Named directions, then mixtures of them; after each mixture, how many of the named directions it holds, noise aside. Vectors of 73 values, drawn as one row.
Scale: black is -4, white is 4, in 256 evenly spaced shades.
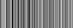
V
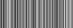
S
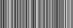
one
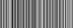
two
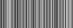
one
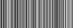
one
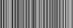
two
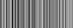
two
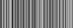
two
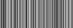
two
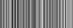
two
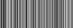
two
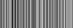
two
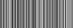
two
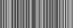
two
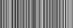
two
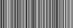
one
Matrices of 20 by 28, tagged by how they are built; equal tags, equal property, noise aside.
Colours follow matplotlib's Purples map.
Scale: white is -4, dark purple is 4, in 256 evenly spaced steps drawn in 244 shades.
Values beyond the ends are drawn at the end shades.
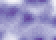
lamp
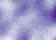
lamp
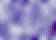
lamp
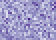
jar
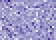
jar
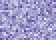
jar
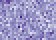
jar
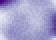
lamp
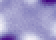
lamp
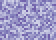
jar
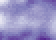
lamp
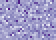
jar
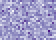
jar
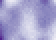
lamp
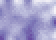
lamp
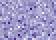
jar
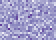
jar
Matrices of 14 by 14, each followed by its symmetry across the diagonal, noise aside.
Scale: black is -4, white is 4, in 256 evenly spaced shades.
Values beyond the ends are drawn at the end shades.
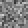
antisymmetric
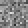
neither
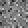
symmetric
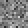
neither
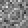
symmetric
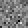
neither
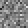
neither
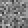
neither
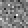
antisymmetric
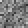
symmetric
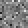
antisymmetric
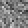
antisymmetric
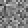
antisymmetric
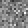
neither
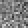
antisymmetric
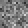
symmetric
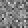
neither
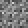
symmetric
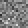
neither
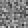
antisymmetric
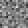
antisymmetric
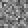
symmetric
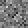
symmetric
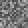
symmetric
